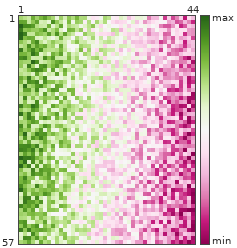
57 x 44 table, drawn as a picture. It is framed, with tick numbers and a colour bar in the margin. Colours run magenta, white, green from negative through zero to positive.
The bottom right is the ninth with the lowest average. There is an overall slope up to the left. Fine speckle covers the field.
